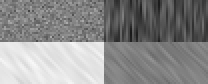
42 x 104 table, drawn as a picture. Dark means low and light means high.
It is made of 2 by 2 panels. Panel 1,1: middling, fine-grained. Panel 1,2: low, streaked downward. Panel 2,1: very high, slanting down to the right, faint in contrast. Panel 2,2: middling, slanting down to the right, faint in contrast.
